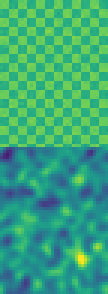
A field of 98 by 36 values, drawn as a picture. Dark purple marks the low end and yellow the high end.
The table splits into 2 rows of 1 panel. Panel 1,1: high, checkered. Panel 2,1: middling, blotchy, strong in contrast.
